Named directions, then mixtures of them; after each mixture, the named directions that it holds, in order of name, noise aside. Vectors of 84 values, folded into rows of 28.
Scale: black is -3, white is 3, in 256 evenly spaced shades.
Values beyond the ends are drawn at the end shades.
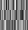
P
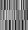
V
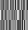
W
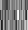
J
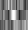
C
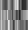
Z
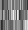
C, J, W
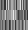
C, V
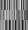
V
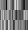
P, Z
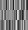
P, W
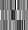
C, P, W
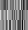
V, W, Z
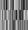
P, W, Z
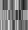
Z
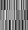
V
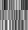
J, V, Z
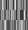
P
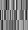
J, P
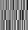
P, W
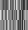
W, Z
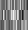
C, P, W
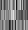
C, P, V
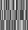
P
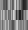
C, P, Z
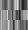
Z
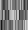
C, J, W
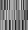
V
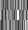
J, W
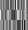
C, W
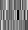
J, P, W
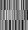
V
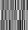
W
